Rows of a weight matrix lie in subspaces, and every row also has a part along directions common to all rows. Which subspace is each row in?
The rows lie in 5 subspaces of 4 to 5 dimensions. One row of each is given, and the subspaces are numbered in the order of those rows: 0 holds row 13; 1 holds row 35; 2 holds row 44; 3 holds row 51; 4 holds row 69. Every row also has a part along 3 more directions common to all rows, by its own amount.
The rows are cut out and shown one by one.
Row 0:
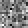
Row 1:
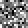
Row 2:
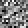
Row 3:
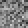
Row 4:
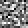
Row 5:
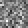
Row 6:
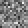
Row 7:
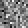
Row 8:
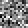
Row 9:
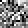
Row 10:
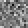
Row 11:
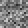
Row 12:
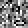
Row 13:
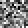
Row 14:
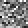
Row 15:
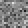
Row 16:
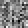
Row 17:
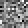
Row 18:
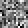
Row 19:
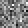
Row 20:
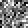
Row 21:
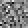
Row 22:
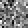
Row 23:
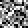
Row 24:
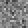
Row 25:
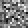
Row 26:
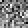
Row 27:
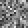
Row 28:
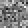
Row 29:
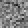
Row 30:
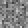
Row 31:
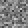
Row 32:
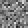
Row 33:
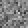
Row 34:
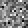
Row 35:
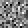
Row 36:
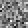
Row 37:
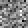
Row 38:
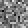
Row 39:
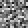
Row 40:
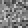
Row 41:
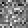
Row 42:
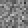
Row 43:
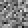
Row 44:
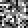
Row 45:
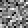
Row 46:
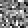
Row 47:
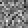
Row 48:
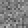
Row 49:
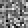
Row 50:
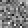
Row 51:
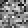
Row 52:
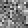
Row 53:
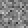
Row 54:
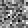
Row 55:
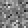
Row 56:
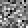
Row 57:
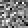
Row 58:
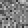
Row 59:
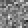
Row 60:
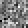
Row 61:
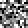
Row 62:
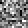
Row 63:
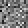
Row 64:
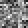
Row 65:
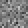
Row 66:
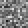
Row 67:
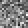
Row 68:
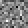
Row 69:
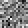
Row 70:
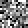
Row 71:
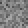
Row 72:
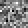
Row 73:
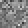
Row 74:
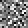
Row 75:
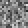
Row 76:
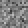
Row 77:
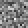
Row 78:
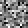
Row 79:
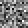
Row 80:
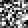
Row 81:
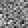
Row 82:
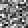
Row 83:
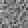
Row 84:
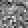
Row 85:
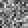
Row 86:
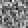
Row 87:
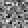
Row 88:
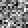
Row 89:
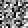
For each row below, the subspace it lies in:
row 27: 4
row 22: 1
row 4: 0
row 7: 3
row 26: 1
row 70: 4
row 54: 4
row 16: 2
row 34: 0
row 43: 0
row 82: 0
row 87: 2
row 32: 4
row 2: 3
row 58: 4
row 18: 4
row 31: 0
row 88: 4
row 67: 2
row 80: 2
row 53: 4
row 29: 1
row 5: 1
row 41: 3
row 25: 2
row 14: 0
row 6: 4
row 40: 3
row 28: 3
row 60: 4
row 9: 1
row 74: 0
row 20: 1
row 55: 2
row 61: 0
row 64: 2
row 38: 3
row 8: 4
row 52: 4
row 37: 0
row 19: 4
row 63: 3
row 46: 4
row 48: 4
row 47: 1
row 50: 1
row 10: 0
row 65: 4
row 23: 0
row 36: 2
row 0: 4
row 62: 0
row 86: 3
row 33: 1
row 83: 3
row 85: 1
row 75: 2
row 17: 3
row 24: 0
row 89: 1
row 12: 1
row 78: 1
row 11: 2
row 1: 0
